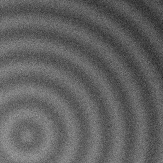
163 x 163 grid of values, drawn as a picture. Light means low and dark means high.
Neither half mirrors the other. Concentric rings centre on the bottom left. The ninth with the highest average is the top right. There is an overall slope up to the top right.
